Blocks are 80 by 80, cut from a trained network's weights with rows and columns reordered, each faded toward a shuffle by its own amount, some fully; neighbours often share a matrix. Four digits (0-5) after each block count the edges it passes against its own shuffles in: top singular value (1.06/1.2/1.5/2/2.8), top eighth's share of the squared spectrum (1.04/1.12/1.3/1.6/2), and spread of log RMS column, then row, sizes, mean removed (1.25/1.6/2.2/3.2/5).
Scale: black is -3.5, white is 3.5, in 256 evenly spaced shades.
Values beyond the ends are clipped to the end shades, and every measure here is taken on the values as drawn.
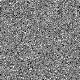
2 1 1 0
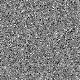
1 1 1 0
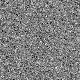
0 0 0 0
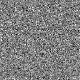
2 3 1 3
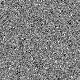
1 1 0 0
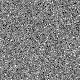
0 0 0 0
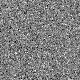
0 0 0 0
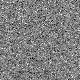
0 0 0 0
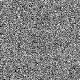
2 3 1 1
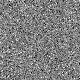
0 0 0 0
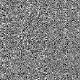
3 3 3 1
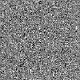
3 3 3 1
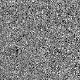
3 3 2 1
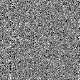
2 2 3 0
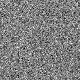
2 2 0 0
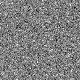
2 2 0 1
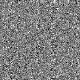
3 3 2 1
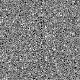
2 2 2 0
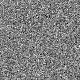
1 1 0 0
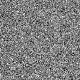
1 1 0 1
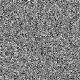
3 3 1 2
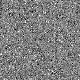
2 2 1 0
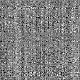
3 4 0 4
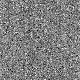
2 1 0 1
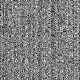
3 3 1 3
